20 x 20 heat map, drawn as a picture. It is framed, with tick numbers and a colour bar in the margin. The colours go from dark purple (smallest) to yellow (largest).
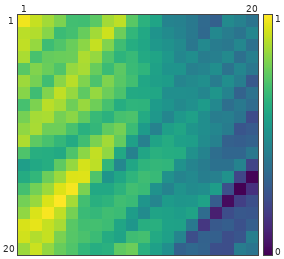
Ninth with the lowest average: bottom right. Grain: diagonal, up to the right. Slope: up to the left.
